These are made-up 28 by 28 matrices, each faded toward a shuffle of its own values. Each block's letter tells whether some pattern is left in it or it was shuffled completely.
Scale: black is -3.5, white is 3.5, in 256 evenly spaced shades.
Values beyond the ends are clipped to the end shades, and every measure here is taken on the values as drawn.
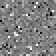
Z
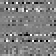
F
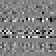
F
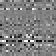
F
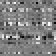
F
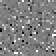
Z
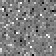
Z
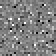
Z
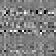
F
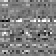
F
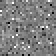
Z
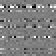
F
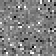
Z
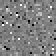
Z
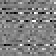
F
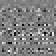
F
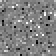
Z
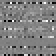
F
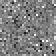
Z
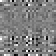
F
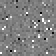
Z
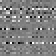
F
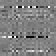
F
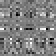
F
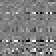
F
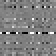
F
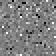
Z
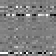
F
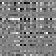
F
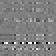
F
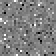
Z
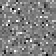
Z
